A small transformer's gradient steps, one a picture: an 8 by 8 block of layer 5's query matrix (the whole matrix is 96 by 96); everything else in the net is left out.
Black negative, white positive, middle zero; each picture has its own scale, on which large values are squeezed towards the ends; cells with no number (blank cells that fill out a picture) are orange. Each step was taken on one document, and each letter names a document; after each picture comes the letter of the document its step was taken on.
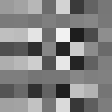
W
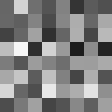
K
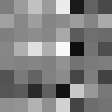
W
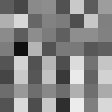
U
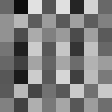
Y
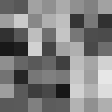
U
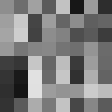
Y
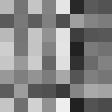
W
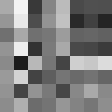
K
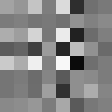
W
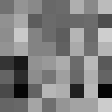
Y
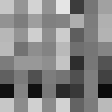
W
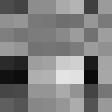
U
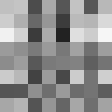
U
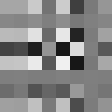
W
